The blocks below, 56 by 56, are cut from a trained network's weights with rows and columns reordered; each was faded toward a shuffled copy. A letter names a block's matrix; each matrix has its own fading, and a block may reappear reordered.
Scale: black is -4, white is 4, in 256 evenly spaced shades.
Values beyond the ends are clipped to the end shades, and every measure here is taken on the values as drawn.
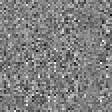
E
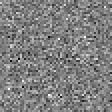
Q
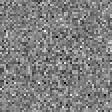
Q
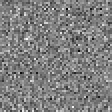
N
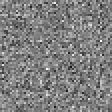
E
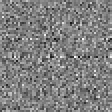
N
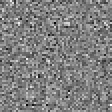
Q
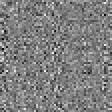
E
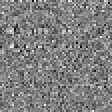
N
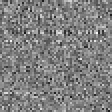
N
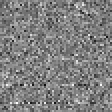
N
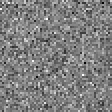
Q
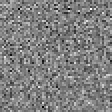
E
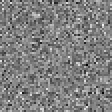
E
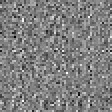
E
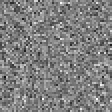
Q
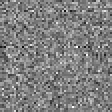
N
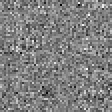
Q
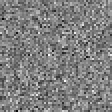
Q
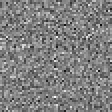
Q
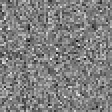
Q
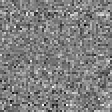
N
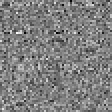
N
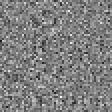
E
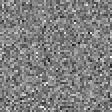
Q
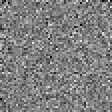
E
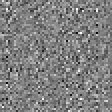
E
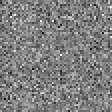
Q
